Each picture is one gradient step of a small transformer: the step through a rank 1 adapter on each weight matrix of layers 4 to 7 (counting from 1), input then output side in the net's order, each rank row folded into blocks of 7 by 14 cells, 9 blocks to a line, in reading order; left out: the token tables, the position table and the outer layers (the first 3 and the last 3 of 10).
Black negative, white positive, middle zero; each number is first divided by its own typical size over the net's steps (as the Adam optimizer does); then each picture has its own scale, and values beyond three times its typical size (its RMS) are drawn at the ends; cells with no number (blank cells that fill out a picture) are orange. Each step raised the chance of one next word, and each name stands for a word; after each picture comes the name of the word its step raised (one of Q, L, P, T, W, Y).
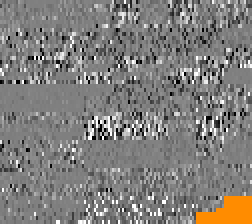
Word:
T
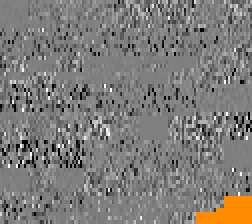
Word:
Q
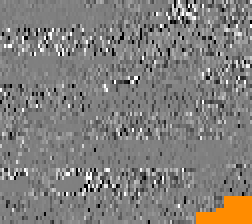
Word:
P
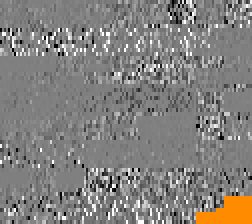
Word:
Q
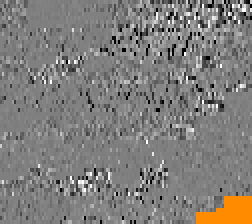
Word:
P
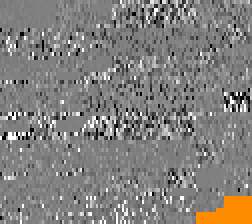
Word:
T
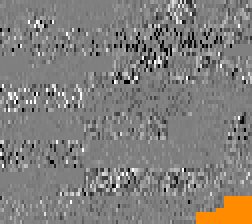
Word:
P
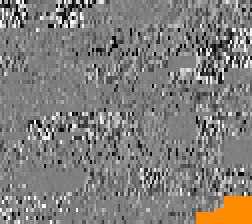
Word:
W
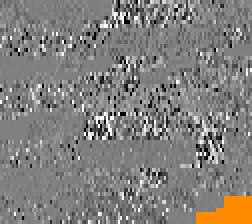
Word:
T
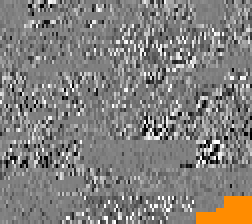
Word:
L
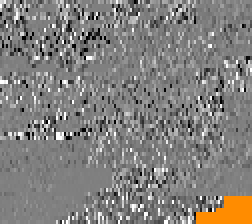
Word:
T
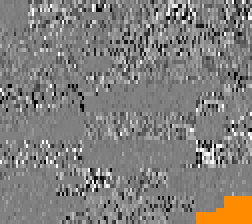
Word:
P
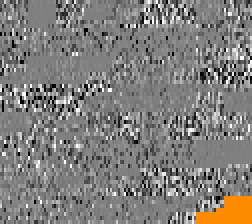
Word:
Q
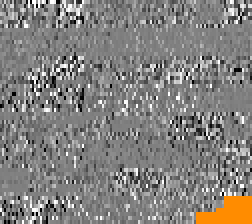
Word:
Q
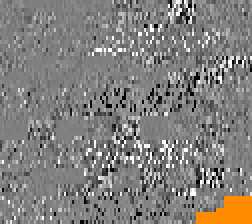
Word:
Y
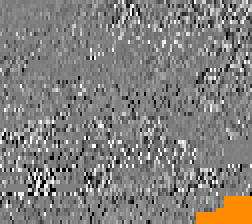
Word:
Y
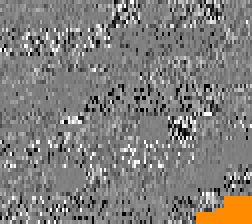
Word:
Y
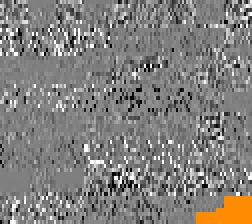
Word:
Y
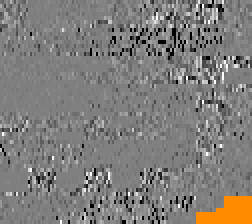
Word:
P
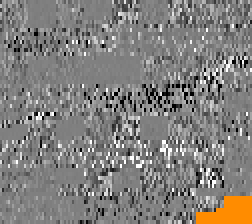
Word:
Y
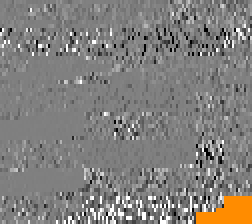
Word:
T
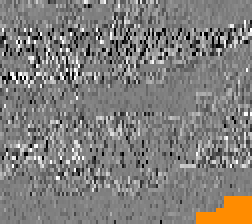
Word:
W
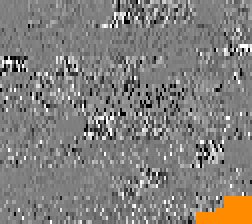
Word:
T
